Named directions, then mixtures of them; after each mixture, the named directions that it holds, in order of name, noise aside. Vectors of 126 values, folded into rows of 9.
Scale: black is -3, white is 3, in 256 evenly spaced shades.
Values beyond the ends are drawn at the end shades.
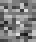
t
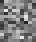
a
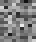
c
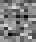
c, t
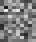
a, c, t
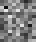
a, c, t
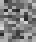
a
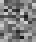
a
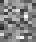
a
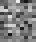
a, c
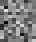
a, c, t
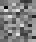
a, c, t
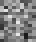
a, c, t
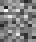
a, c, t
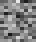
a, c, t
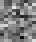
a, c, t
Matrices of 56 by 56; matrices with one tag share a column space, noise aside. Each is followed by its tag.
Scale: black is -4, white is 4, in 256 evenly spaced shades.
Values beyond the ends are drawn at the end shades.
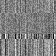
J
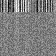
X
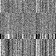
J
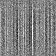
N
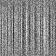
N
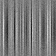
N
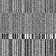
J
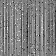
N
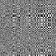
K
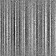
N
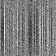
N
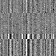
J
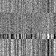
J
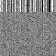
X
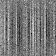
N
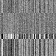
J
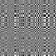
K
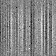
N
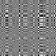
K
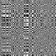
K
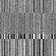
J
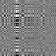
K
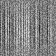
N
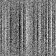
N
